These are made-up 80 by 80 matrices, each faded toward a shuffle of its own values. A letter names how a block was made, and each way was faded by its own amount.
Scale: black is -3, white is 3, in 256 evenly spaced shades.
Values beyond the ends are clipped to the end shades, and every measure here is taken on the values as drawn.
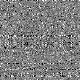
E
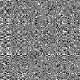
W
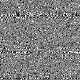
E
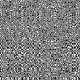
W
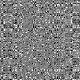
W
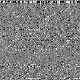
E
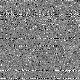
E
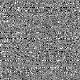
E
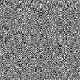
W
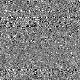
E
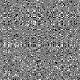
W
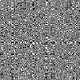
W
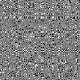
W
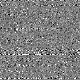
E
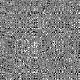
W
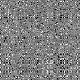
W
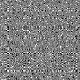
W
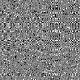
W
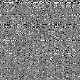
E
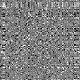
W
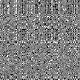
W
